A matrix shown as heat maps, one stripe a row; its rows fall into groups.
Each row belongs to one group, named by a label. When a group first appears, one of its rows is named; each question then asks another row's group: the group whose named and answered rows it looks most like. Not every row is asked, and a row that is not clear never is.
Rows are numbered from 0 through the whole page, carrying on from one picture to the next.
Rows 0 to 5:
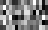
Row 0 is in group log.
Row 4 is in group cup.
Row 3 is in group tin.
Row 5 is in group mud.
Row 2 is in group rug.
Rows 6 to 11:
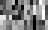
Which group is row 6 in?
mud
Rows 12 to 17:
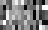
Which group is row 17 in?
mud
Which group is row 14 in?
rug
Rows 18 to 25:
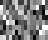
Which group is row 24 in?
mud
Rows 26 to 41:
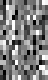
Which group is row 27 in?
rug
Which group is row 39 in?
mud
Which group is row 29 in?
log
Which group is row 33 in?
rug
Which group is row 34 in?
tin
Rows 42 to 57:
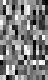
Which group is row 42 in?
cup
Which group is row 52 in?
rug
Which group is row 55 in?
rug
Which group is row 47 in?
log
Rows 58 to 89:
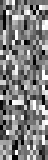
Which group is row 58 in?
rug
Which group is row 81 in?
rug
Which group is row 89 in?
log
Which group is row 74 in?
tin
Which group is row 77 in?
log
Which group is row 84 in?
rug
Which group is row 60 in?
rug
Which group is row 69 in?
rug
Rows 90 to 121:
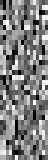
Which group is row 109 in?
mud
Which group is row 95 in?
rug
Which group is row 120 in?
tin
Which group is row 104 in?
tin
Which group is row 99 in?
log
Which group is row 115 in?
mud
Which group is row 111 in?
rug
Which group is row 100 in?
log
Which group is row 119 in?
tin
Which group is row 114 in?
mud
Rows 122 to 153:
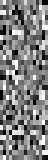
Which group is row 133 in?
cup
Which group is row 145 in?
mud
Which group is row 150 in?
mud
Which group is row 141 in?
mud
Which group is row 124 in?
tin
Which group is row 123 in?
mud
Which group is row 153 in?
cup
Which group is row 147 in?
log
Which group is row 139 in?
cup
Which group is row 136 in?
rug
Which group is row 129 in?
log
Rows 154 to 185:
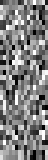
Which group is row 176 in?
mud
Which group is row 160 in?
log
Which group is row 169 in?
tin
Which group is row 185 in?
log
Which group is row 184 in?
log
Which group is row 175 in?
cup
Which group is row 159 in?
rug
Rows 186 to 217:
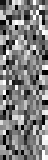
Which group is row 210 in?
log
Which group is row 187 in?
mud
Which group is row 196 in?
rug
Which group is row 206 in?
cup
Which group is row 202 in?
tin
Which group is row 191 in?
mud
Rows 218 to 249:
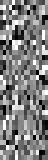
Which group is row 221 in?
cup
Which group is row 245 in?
rug
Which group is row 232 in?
mud
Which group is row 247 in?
rug
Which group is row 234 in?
cup
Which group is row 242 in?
cup
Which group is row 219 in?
tin
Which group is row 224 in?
tin
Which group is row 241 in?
rug
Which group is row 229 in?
cup
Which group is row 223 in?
rug
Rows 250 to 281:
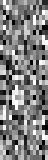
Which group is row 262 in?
mud
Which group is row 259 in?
log
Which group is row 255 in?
cup
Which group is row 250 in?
cup
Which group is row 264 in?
tin
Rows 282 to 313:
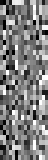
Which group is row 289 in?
mud
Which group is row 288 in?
cup
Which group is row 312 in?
mud
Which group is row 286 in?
rug
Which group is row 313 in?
mud
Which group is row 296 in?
log
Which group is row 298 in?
mud
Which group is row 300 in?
cup
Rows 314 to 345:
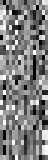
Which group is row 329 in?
tin
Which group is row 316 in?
tin
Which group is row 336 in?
log
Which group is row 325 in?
log
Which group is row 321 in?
mud
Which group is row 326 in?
tin
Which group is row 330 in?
mud
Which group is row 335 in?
rug
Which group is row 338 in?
cup
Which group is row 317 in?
log
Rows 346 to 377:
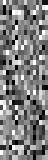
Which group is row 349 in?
log
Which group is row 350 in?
mud
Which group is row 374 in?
tin
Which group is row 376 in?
log
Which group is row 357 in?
mud
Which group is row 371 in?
log
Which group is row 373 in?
log
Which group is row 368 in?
log
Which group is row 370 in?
mud
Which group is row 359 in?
mud
